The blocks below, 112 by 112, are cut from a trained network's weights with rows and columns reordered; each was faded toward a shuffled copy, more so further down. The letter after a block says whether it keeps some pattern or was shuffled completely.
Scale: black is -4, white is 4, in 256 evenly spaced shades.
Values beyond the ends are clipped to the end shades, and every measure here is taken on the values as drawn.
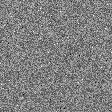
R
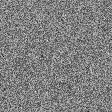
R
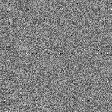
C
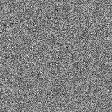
C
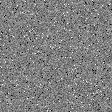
R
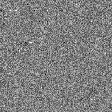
C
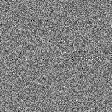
C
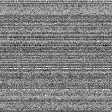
C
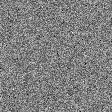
R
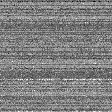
C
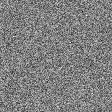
R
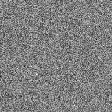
C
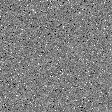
R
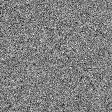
R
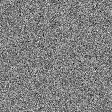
R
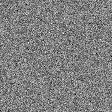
R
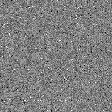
C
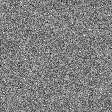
R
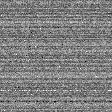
C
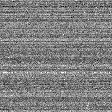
C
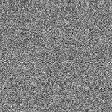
C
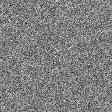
R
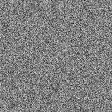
C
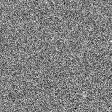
C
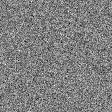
R
